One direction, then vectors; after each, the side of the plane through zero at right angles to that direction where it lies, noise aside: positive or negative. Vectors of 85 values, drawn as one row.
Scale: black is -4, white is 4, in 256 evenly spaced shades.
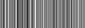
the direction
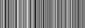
negative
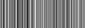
positive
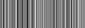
positive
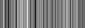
negative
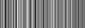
negative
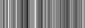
positive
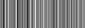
positive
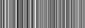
positive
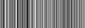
positive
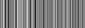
negative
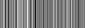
negative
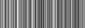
negative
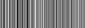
positive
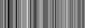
negative
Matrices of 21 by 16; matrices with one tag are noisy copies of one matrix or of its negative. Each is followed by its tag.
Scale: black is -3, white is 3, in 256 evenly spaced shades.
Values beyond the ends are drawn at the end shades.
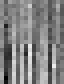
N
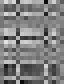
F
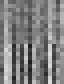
N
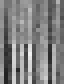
N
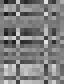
F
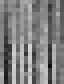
N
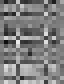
F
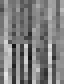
N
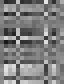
F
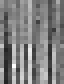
N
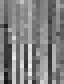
N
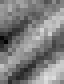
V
